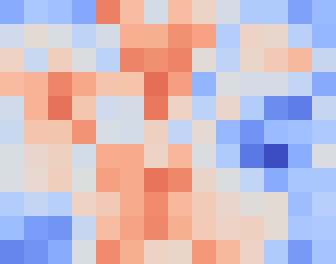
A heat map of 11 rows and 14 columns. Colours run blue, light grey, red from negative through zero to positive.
The field is mottled with small blotches. The middle right is the ninth with the lowest average. Overall the values sit about 50% of the way up the scale.
